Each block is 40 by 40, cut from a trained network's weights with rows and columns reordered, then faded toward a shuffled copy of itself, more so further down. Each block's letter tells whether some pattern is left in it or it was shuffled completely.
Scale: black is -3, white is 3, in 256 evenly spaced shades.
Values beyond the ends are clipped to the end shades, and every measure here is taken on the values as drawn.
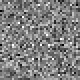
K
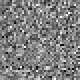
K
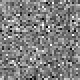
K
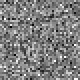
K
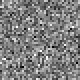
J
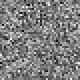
J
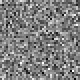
J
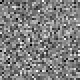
J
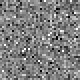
J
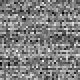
K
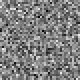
J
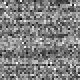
K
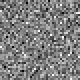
J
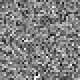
J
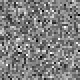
J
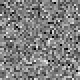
J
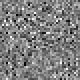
K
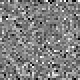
K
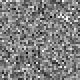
J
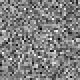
J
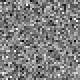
J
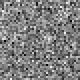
J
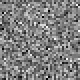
K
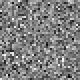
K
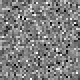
J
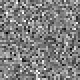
J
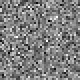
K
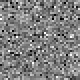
K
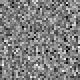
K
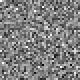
J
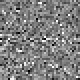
K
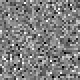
J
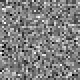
J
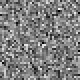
J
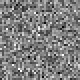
J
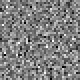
J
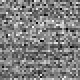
K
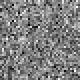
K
